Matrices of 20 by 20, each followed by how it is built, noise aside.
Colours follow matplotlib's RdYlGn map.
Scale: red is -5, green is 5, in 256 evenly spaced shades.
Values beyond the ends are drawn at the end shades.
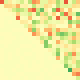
upper triangular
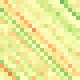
Toeplitz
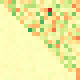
upper triangular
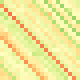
Toeplitz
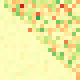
upper triangular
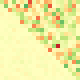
upper triangular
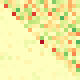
upper triangular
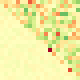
upper triangular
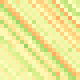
Toeplitz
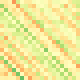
Toeplitz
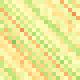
Toeplitz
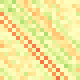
Toeplitz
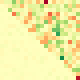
upper triangular
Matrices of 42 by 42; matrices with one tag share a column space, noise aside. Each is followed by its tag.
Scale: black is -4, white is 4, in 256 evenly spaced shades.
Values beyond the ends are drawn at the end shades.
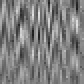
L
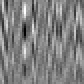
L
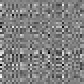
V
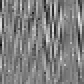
L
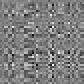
V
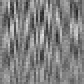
L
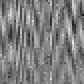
L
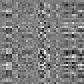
V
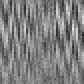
L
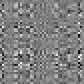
V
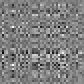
V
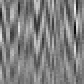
L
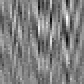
L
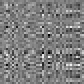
V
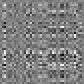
V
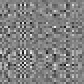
V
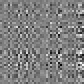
V
